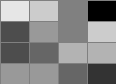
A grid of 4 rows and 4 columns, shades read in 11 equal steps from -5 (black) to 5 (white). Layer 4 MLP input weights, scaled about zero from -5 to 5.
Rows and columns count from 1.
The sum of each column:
1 4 1 -3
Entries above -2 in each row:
3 3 3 3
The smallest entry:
-5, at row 1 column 4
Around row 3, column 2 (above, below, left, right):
1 1 -2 2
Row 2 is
-2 1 0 3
